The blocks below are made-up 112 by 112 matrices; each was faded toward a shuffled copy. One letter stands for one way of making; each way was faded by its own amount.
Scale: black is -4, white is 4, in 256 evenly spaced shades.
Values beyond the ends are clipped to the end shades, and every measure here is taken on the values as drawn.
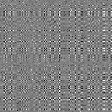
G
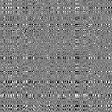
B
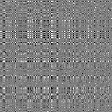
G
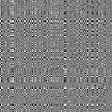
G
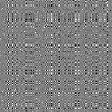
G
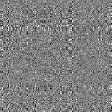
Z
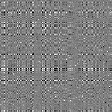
G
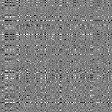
B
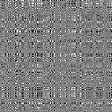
B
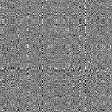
Z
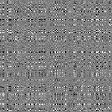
B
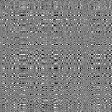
B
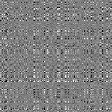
B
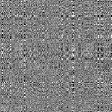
Z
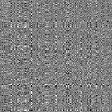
Z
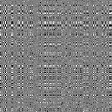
G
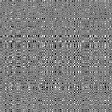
B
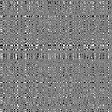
B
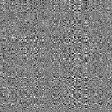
Z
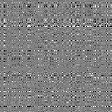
B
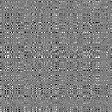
B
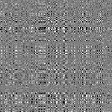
B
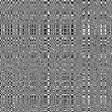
G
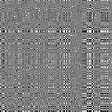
G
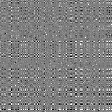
G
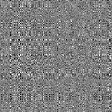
Z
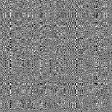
Z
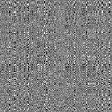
Z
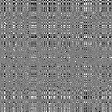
G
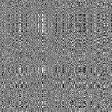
Z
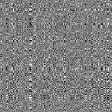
Z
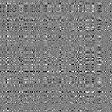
B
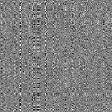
Z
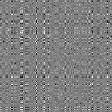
G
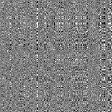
Z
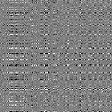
B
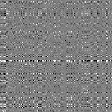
B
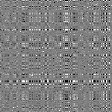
G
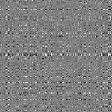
B
